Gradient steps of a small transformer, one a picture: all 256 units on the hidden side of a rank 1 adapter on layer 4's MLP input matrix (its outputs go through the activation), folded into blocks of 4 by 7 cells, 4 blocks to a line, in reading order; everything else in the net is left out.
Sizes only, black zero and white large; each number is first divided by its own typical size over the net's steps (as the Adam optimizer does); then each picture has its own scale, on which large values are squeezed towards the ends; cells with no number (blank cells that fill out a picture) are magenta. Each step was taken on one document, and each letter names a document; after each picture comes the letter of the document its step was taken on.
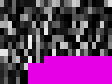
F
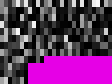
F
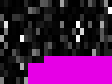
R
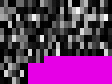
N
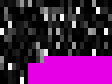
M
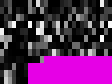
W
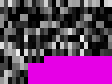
F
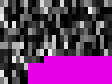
F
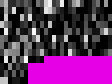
F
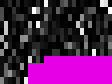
R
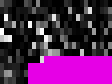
W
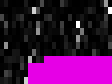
R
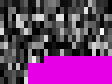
N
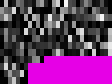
N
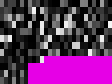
W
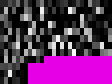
F
